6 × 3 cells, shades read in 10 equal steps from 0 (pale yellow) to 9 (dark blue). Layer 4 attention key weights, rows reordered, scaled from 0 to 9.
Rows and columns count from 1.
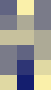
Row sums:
11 13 7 14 14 10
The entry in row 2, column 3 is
5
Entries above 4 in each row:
2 2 0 2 2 1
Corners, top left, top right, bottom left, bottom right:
6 5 1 0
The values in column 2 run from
0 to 9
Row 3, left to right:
2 2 3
